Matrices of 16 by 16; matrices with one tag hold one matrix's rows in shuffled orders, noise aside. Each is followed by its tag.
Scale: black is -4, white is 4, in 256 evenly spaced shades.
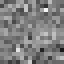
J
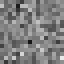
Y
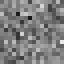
Y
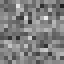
J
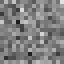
Y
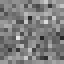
J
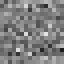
J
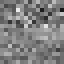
J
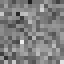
Y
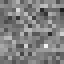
J
